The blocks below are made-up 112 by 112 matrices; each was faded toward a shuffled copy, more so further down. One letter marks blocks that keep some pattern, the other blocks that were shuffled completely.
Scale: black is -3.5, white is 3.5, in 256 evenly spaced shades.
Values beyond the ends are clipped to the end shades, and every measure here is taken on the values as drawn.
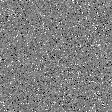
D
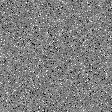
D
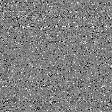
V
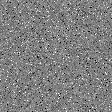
D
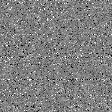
V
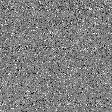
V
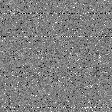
V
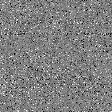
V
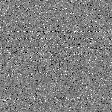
V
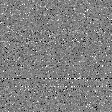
V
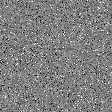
D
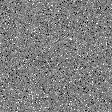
D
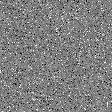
D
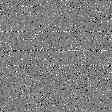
V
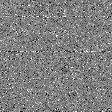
V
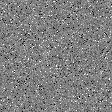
D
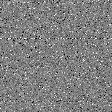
V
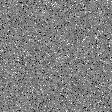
D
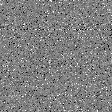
V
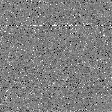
V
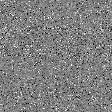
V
